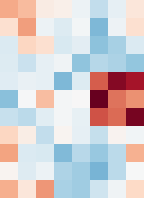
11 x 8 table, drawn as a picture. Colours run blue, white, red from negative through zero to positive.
The ninth with the highest average is the middle right. On average the colour sits 50% of the way up the scale. In the middle right lies a patch that is higher than the rest. No overall slope runs across the table.
